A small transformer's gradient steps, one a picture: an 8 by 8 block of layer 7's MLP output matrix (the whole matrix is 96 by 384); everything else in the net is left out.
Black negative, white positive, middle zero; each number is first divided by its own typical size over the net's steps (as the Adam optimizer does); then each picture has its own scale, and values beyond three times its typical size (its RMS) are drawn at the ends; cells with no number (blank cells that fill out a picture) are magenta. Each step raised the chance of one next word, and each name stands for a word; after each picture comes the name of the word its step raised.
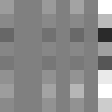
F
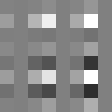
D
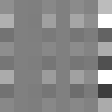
D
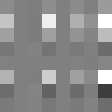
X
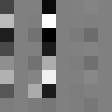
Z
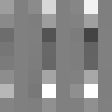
F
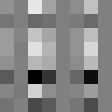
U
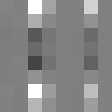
F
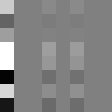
U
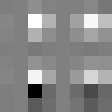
X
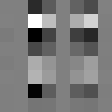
Z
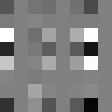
X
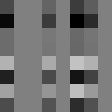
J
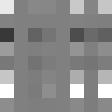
F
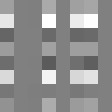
D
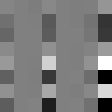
J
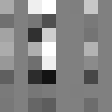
U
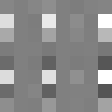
X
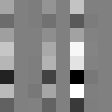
U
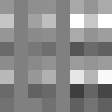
X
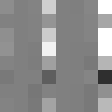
U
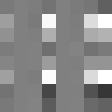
X
